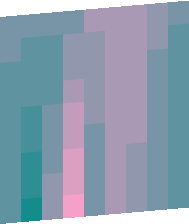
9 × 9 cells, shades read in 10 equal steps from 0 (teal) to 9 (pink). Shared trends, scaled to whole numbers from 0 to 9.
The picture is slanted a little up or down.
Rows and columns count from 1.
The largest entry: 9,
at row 9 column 4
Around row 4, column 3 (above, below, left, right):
3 4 3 6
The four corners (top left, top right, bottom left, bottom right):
4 4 3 3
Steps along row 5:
down up up down up same down down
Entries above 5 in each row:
3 2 2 3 3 3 2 2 2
